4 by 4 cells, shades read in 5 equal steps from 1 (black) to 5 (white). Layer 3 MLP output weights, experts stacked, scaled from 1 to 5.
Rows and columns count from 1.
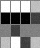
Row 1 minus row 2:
4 4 4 2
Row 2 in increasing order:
1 1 1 2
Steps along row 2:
same same up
